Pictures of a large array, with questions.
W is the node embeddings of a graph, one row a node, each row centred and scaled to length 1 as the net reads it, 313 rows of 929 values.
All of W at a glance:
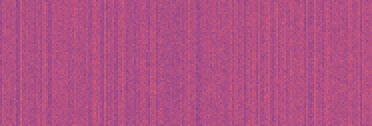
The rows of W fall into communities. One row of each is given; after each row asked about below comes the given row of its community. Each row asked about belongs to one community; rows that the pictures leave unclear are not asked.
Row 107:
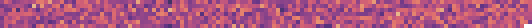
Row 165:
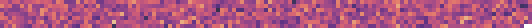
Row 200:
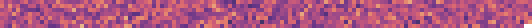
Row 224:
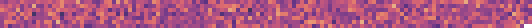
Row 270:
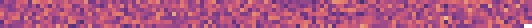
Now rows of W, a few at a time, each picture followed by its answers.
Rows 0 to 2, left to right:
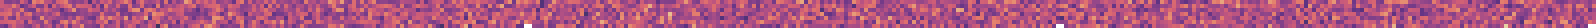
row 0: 200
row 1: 270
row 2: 270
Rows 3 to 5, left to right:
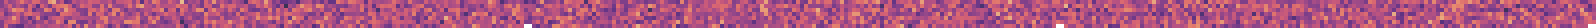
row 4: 270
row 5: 165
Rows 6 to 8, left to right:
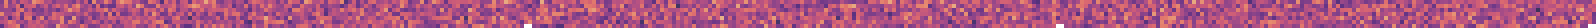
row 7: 224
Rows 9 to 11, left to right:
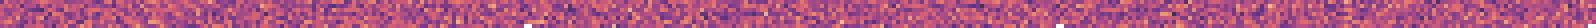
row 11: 270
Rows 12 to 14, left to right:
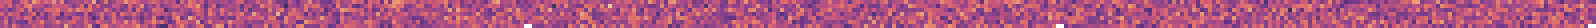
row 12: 165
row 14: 224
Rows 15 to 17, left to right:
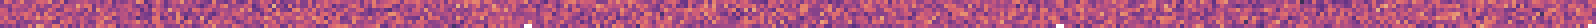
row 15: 107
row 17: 107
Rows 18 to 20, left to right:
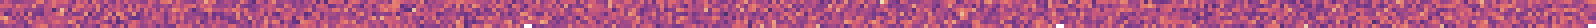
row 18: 165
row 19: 224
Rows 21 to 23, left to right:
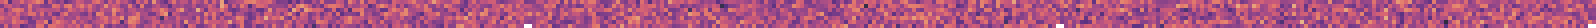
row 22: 107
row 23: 270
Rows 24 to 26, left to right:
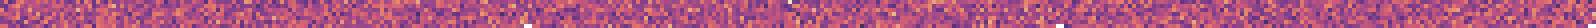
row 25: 165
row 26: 270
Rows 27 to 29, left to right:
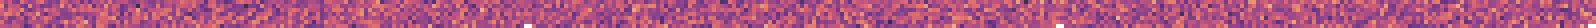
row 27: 200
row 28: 107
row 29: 224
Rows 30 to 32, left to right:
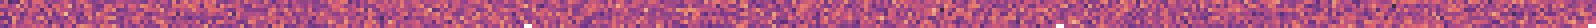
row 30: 270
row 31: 200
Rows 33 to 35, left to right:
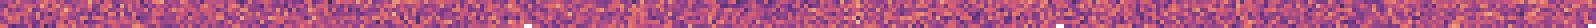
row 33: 107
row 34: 107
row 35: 270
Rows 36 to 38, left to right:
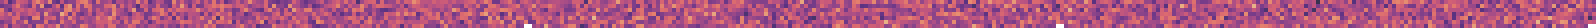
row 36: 107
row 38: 270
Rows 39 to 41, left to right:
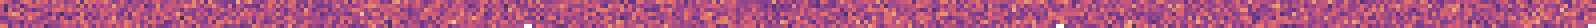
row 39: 200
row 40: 165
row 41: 200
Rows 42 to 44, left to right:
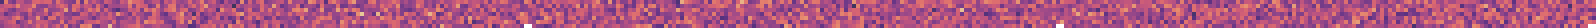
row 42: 165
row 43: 270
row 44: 200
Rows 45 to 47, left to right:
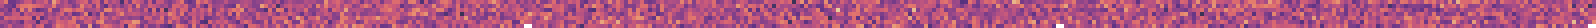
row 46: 270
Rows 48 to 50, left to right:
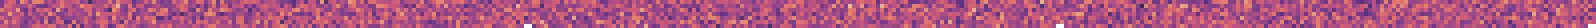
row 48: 224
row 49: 200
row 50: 270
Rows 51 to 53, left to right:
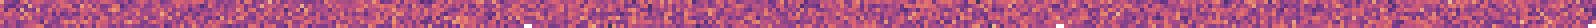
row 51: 200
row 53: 165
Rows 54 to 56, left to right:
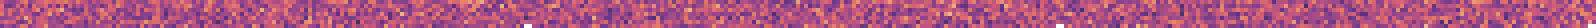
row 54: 270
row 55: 107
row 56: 107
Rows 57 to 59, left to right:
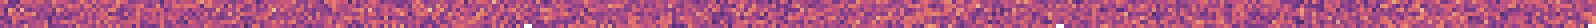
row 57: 200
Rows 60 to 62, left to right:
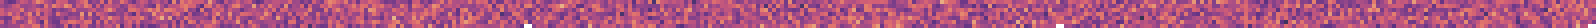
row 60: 200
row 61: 165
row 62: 107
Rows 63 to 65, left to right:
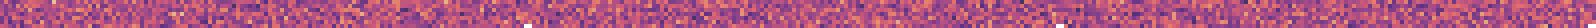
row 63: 165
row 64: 165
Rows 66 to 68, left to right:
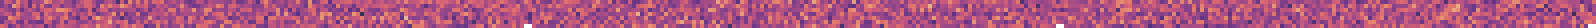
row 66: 107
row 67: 270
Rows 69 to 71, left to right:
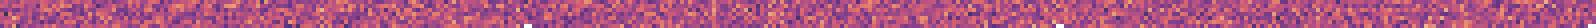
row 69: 270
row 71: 270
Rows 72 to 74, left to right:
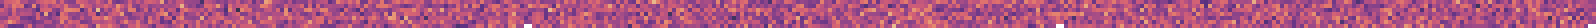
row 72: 107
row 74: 270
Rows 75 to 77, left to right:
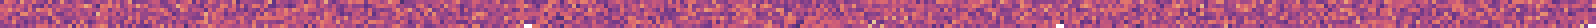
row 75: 224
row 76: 107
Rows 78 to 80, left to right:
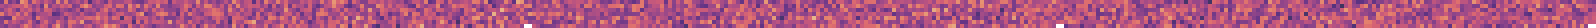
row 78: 270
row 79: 107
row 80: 270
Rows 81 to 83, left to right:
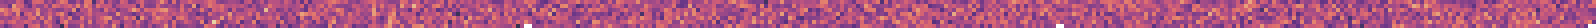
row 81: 200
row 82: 200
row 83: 200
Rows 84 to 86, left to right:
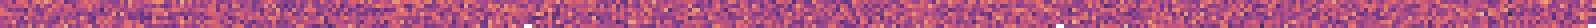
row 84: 107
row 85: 107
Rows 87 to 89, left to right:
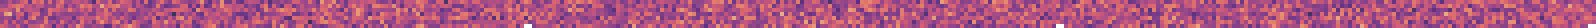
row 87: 107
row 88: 270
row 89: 107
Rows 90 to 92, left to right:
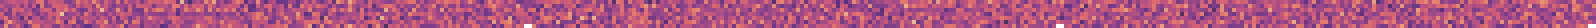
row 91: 107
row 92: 107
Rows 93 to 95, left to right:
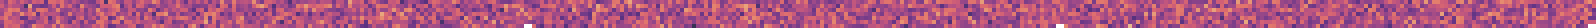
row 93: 224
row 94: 107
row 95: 200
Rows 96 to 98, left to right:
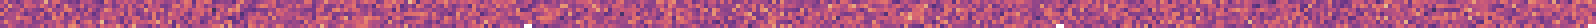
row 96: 165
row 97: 224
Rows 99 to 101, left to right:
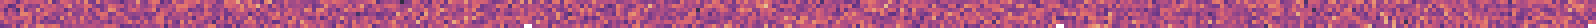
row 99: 270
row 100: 270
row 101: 270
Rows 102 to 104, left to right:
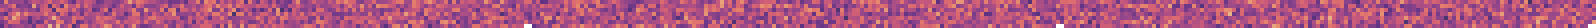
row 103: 270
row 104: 200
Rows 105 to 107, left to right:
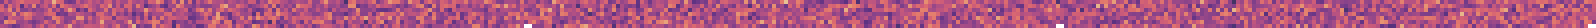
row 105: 224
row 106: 224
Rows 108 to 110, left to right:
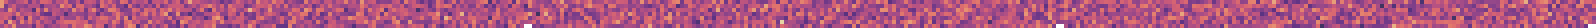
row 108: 200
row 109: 224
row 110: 200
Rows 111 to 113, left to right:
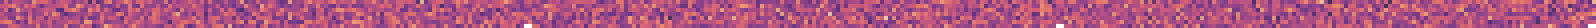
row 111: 165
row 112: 107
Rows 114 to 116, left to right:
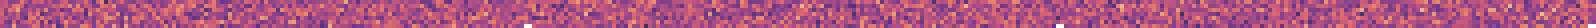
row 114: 200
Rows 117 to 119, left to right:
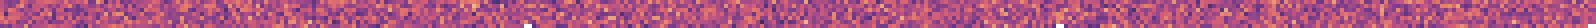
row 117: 270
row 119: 224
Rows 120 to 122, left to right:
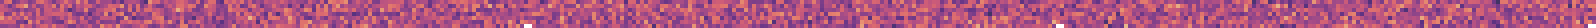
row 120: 270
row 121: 200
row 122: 107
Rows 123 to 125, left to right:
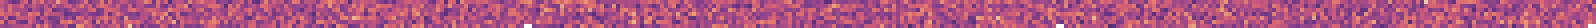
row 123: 200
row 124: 224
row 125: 200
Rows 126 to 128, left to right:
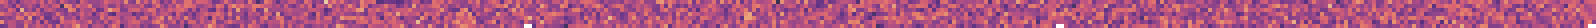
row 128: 107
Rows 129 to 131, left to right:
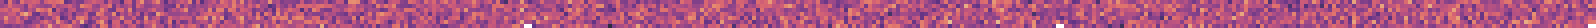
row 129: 224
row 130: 270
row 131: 200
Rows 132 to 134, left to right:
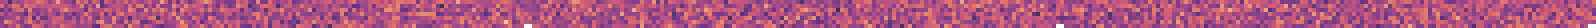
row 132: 165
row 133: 107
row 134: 200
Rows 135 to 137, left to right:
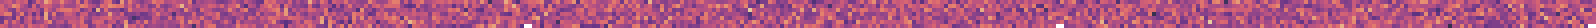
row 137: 165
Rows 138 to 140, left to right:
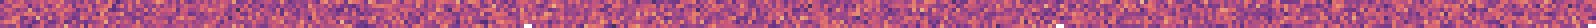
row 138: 107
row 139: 270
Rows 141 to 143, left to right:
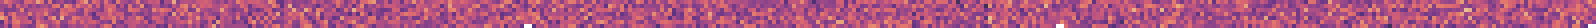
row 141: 165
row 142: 165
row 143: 107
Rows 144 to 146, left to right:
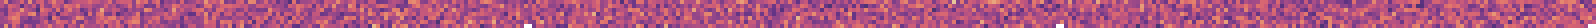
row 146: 165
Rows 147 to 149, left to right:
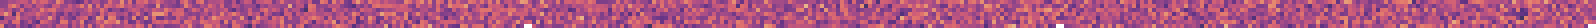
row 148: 107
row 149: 270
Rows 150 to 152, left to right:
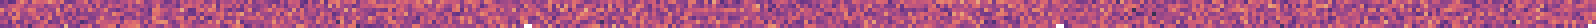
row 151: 107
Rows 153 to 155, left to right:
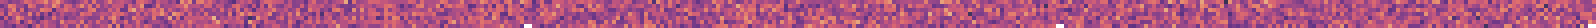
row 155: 165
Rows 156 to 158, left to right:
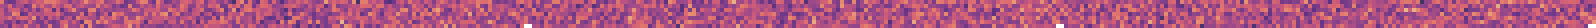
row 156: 200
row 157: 107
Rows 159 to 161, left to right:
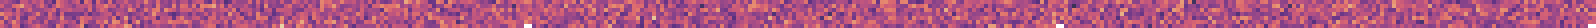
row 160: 224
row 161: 200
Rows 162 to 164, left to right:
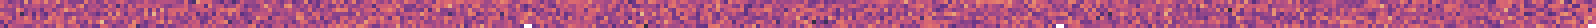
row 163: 165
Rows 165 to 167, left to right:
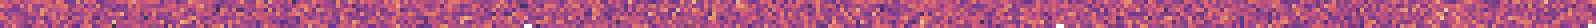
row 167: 200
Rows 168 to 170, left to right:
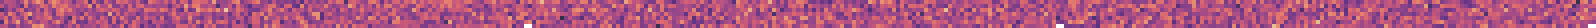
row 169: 224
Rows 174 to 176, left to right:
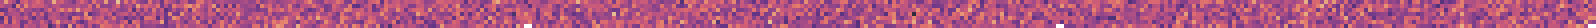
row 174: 165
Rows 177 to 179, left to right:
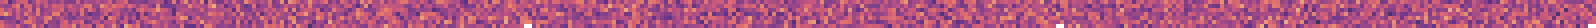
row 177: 200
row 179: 200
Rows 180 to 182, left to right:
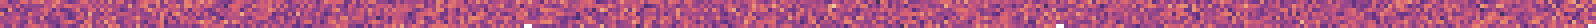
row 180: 200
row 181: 224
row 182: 270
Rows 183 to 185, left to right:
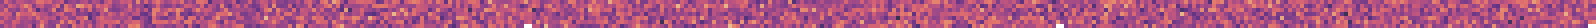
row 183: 107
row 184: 165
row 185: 270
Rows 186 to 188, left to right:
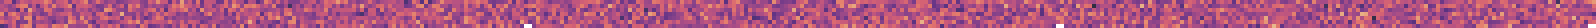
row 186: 270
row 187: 165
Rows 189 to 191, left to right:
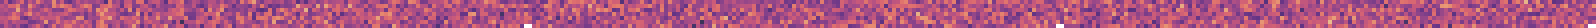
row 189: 224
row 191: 270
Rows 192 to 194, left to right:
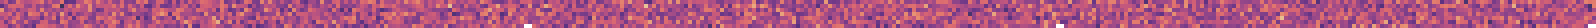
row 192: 107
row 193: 107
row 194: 107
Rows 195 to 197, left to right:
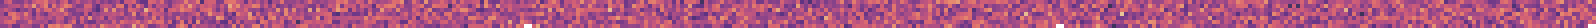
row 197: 200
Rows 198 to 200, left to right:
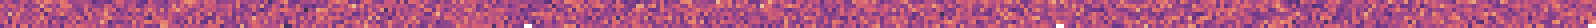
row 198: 270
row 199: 270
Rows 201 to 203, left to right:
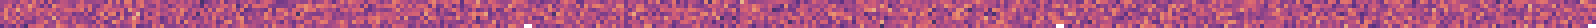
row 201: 224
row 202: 200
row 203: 270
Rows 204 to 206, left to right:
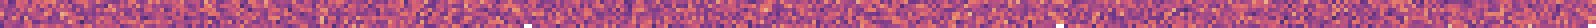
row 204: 270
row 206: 200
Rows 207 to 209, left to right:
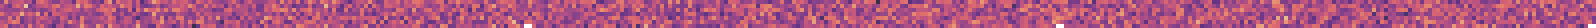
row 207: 107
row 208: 107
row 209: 200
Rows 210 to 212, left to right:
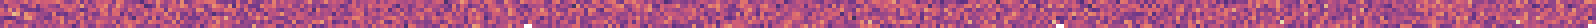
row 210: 200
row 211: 200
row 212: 200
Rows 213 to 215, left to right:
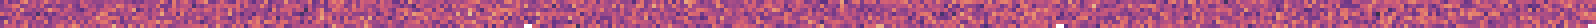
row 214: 107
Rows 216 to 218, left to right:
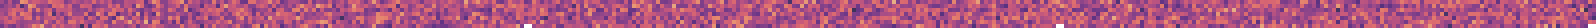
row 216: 224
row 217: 200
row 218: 165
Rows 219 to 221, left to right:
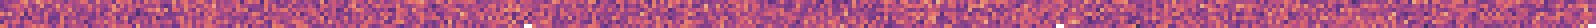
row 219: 107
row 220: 107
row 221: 224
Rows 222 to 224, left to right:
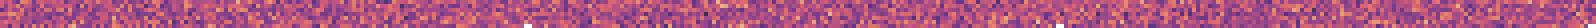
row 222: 224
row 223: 200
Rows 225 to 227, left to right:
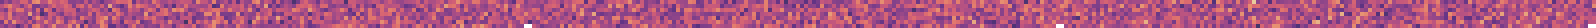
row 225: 224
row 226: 107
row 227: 200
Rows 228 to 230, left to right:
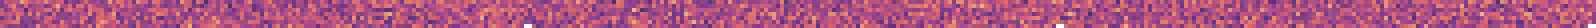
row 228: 107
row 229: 107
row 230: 107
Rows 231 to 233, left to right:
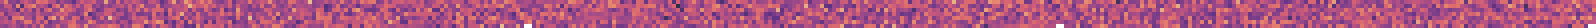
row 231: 165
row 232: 107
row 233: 107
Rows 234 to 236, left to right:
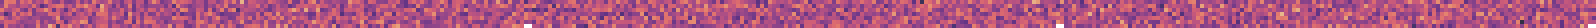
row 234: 224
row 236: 224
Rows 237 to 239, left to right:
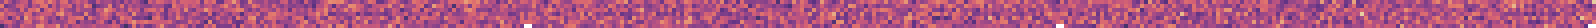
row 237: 270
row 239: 165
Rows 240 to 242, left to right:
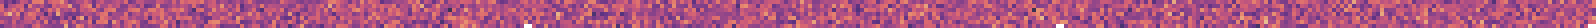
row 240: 200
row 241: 200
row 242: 200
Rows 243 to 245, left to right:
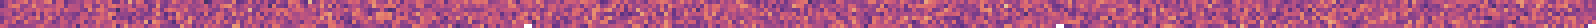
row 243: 107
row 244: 165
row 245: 165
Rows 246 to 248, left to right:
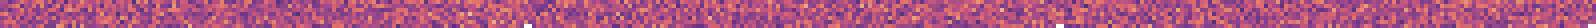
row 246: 107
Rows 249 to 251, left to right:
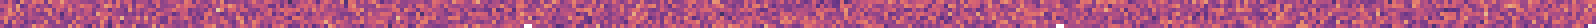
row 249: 224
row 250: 107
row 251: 107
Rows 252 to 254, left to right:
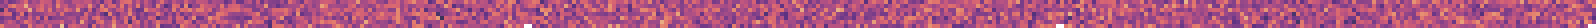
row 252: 107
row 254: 107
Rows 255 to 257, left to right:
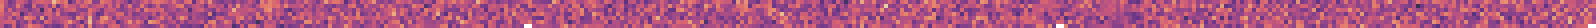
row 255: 200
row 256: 270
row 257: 107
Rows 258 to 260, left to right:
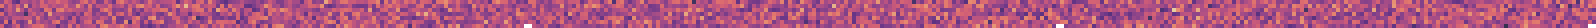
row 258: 165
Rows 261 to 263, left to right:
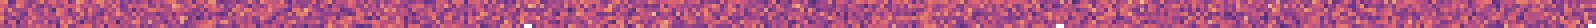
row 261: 200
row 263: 270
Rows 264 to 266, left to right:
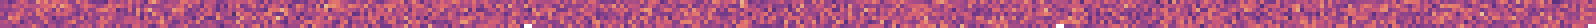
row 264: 270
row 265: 200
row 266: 224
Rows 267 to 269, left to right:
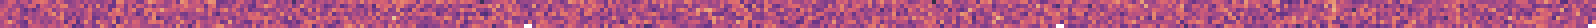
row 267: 165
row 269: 200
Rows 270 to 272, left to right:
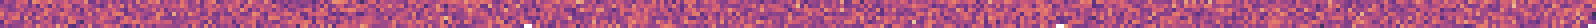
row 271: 107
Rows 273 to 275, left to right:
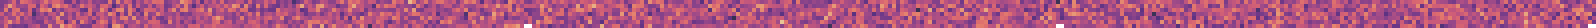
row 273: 224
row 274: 224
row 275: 200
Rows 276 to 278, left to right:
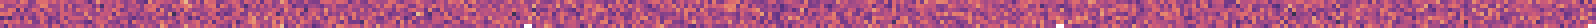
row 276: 270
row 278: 224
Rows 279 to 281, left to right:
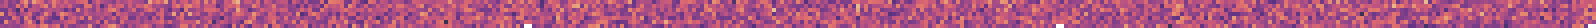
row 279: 270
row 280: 270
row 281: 224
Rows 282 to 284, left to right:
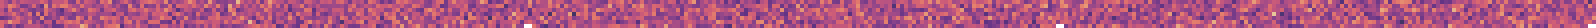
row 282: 200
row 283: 107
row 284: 270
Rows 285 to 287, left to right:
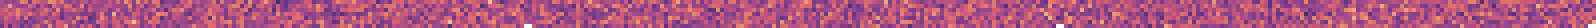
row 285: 224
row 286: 200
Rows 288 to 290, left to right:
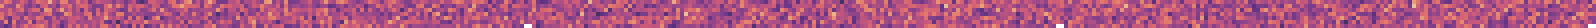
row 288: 270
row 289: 200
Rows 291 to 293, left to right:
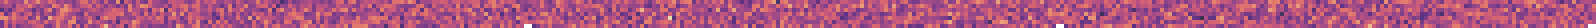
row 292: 224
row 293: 270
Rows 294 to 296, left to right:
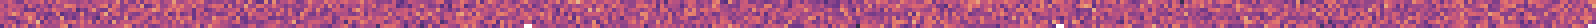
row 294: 200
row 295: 107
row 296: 107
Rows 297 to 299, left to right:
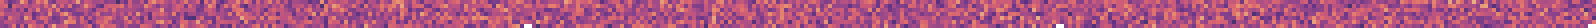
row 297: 270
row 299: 165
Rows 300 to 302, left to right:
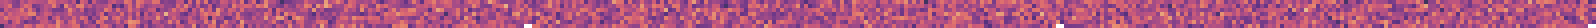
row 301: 107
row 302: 224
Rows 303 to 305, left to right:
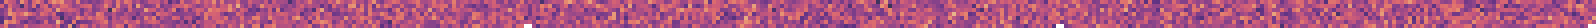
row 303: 224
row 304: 200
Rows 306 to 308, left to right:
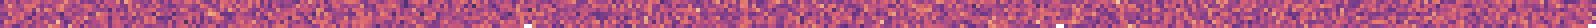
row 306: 224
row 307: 200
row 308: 224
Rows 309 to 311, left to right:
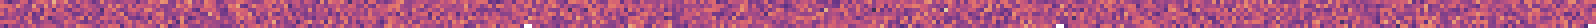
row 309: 270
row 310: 107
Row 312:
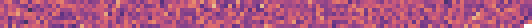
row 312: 200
